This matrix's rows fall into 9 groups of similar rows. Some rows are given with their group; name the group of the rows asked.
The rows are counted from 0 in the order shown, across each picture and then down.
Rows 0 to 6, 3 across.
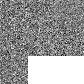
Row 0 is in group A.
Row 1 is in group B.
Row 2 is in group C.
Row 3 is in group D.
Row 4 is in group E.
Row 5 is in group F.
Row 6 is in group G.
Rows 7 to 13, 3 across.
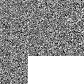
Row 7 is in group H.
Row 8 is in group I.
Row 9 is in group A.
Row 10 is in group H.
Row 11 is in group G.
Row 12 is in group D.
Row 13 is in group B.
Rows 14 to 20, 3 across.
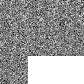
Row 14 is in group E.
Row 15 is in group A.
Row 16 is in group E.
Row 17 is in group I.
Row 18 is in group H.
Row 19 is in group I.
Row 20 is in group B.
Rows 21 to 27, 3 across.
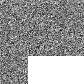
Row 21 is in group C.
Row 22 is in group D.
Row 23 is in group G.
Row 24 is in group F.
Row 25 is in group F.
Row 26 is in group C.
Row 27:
G
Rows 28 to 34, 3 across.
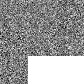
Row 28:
E
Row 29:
C
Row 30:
G
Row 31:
B
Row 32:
E
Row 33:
A
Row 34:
F
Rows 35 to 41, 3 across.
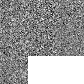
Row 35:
A
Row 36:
I
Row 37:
D
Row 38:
E
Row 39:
I
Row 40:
I
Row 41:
E
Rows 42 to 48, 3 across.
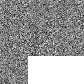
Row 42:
H
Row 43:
B
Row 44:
G
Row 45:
I
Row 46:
G
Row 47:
C
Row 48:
D
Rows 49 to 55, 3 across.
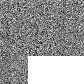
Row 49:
C
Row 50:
D
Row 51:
H
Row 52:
B
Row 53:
F
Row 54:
H
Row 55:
G
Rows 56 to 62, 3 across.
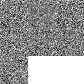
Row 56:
H
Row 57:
E
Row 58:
C
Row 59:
F
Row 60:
H
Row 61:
F
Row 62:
E
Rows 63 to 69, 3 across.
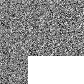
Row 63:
H
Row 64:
G
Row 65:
H
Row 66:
E
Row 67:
H
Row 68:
C
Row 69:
F
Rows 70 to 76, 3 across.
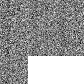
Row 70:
A
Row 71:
A
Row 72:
H
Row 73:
F
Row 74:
I
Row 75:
I
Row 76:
H
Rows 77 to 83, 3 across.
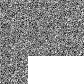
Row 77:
B
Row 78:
F
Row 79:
A
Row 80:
A
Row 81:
B
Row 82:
H
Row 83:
A
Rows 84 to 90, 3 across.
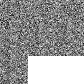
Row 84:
F
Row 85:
D
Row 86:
D
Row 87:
H
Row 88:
G
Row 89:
G
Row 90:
B
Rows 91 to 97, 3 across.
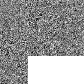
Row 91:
E
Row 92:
F
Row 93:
C
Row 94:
F
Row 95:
E
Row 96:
B
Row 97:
B
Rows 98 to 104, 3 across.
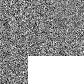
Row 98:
E
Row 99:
D
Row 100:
E
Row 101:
B
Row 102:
G
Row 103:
E
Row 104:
D
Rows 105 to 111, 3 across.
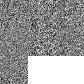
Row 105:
F
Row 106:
E
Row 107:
A
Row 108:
C
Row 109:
E
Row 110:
D
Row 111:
H
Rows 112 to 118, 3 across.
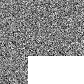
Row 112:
D
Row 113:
H
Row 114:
A
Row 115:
D
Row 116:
F
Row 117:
E
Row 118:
E
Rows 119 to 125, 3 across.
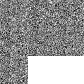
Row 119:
A
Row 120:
G
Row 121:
B
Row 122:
B
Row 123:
F
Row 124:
F
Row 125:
A
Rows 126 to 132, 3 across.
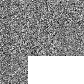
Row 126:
G
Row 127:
I
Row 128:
C
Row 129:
G
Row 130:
E
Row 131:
I
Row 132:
G
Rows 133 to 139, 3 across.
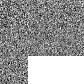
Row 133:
G
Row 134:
I
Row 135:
D
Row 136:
C
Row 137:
B
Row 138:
H
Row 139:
D
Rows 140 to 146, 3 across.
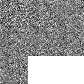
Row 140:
A
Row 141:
G
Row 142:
E
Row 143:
G
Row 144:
G
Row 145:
G
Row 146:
I
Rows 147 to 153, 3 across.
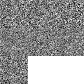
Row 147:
G
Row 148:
G
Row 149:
I
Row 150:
B
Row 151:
H
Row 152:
A
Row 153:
B
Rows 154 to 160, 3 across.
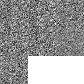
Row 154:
G
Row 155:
A
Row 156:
H
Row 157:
C
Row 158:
G
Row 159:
C
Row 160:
H
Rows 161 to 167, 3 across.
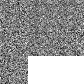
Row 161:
I
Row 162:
G
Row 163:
G
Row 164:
C
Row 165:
G
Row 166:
E
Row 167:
F
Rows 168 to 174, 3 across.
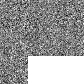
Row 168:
H
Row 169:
F
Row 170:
G
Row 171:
E
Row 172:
G
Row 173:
H
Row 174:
E
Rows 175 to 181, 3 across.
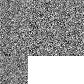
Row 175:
A
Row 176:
H
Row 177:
F
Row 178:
G
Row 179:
F
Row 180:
I
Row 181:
B
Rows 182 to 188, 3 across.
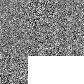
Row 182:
I
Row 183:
F
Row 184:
A
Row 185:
G
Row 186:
B
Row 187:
B
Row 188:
F
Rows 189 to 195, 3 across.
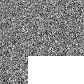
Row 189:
D
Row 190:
D
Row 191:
I
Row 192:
D
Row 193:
I
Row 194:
B
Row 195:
E
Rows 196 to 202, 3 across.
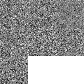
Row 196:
G
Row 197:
H
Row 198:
B
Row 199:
B
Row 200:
I
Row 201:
I
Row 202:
D
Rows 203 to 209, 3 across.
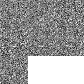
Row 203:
I
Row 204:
A
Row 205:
I
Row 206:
H
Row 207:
H
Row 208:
H
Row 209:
I
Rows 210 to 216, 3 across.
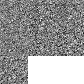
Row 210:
I
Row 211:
G
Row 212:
G
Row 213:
C
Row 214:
F
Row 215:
G
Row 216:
C
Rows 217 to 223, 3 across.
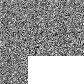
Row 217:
C
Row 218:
A
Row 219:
F
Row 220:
I
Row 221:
F
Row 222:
G
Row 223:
G
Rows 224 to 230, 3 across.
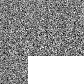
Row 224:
I
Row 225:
I
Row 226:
B
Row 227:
E
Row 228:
I
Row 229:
I
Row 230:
C
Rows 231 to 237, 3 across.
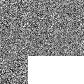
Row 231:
H
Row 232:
H
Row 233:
D
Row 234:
A
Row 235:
B
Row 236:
E
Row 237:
D
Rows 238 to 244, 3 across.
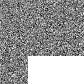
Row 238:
I
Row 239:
D
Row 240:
H
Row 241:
I
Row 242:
D
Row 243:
D
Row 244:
A
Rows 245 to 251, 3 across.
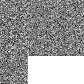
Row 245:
H
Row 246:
D
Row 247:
H
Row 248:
A
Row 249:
I
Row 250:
I
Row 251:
B
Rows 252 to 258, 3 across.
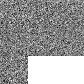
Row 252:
C
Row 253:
I
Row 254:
C
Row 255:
B
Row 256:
C
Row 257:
F
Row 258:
E
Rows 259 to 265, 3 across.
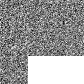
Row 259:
F
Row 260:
G
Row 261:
C
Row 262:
A
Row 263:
C
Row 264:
H
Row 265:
B
